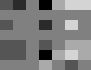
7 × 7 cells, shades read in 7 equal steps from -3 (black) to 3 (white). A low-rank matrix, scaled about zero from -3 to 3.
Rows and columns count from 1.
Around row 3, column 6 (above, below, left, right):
0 0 0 0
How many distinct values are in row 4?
1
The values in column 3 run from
0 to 0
